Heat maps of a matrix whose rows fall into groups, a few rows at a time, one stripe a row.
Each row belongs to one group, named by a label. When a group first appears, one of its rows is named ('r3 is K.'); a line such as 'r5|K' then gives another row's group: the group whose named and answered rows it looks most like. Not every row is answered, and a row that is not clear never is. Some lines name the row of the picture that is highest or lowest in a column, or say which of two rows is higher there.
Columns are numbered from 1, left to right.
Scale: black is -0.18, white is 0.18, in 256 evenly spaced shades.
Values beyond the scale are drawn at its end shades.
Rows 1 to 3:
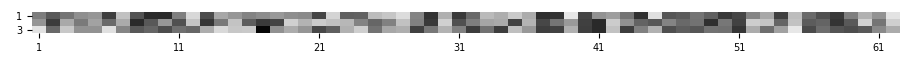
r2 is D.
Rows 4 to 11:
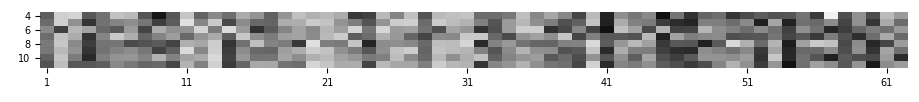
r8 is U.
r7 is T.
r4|T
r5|T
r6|D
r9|T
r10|T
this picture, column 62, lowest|10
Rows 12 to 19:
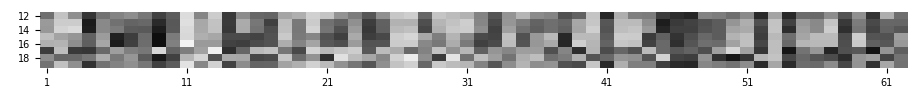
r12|T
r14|U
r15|U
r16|U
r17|T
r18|D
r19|T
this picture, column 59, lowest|17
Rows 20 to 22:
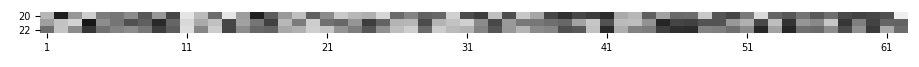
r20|D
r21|U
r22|T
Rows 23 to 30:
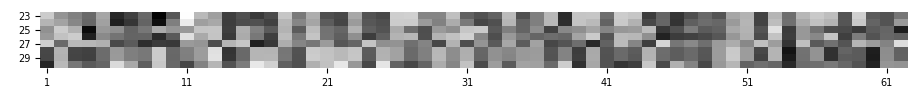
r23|U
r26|U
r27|D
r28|T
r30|T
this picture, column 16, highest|30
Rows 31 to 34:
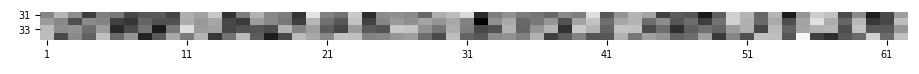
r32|U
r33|U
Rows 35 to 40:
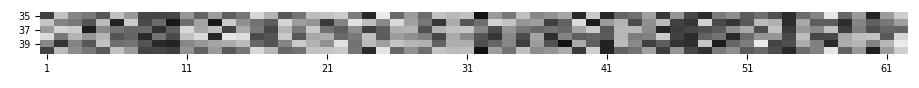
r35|T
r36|D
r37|U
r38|D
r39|D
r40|T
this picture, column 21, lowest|36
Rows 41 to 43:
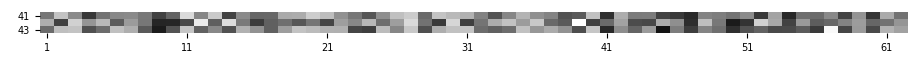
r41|T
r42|D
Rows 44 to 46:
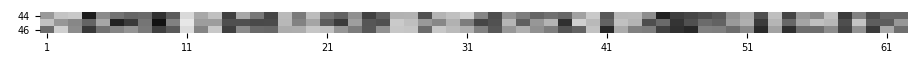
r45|U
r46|T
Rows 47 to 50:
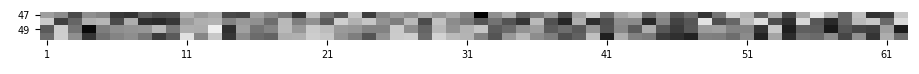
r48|D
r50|T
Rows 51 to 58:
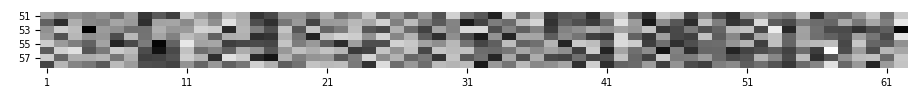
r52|D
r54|D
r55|U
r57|D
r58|T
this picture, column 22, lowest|55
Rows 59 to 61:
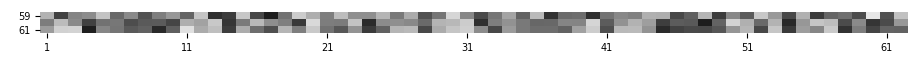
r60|U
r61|U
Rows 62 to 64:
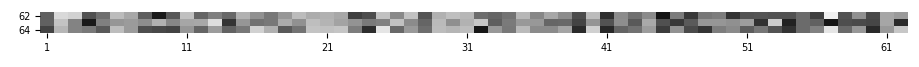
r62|T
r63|T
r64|T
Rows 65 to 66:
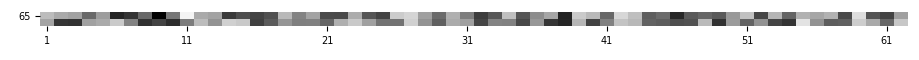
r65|U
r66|D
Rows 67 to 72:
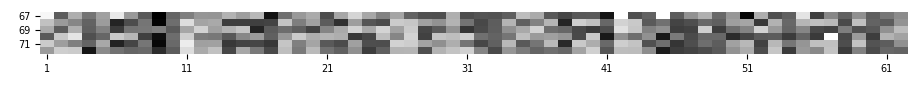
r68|U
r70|T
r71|U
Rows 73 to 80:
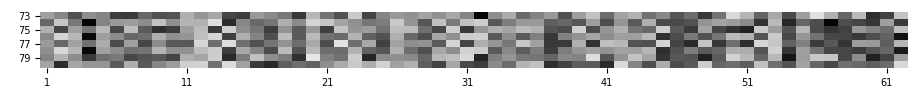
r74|T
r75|D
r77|D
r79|U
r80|D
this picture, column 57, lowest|74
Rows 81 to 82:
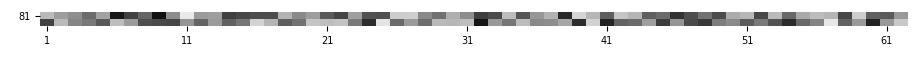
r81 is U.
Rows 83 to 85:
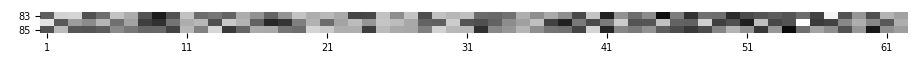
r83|T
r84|D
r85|T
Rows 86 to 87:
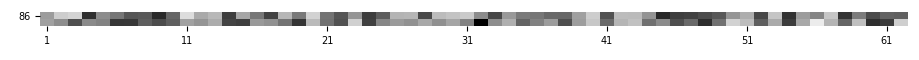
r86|U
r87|U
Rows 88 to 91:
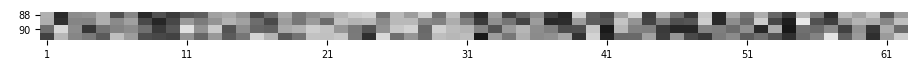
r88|D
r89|D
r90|T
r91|T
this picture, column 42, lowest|91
